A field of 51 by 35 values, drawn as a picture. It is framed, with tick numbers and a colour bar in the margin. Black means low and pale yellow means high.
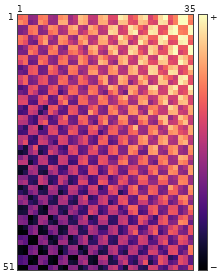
Ninth with the highest average: top right. Ninth with the lowest average: bottom left. Odd rows or columns: none. Slope: up to the top right. Average level on the scale: 50%.
